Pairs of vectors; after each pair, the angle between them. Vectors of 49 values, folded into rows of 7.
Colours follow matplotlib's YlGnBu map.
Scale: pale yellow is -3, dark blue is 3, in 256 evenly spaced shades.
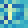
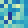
nearly opposite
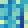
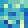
partly opposed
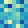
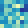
partly aligned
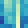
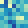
orthogonal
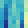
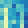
nearly opposite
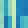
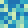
orthogonal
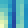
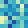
partly aligned
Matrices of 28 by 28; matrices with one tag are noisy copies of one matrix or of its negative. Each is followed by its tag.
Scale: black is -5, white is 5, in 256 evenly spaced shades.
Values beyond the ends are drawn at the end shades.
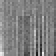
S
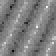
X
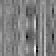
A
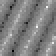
X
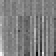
S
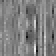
A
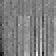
S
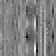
A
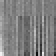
S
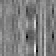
A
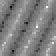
X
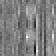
A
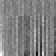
S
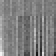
S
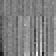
S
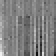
S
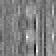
A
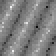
X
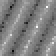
X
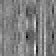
A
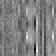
A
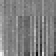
S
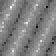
X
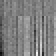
S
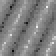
X
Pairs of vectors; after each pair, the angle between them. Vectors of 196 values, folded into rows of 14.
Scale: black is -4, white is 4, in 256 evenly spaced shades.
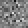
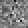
nearly parallel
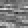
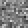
partly opposed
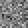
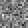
nearly opposite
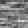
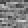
nearly parallel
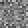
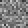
partly opposed
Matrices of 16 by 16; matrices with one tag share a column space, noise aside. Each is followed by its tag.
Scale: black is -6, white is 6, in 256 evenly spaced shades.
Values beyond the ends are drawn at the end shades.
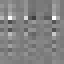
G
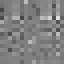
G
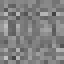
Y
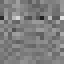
G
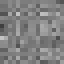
Y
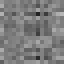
Y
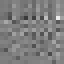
G
